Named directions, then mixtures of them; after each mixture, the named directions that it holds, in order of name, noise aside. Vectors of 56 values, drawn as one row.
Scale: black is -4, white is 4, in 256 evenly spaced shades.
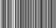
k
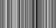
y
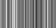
k, y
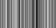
y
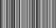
k, y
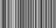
k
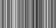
k, y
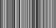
k, y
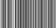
k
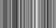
y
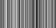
y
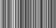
k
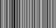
k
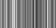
k, y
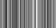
y
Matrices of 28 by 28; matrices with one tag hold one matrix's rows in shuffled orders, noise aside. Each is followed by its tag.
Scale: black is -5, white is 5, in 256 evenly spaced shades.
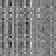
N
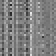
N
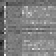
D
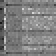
D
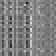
N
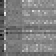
D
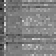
D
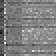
D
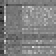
D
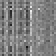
N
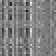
N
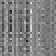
N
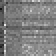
D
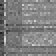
D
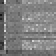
D
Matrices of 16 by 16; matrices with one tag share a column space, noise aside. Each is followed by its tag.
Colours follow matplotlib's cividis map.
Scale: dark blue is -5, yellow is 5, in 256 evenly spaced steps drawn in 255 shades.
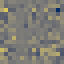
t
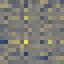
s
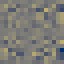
t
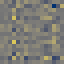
s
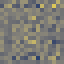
s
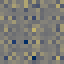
s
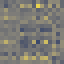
s
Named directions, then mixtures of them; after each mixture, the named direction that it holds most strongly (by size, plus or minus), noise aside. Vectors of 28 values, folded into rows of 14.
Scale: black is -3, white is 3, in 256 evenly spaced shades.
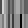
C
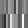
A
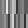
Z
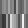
A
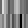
C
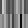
C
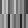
C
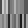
C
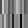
C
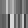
Z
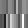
A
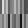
C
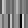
C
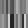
Z
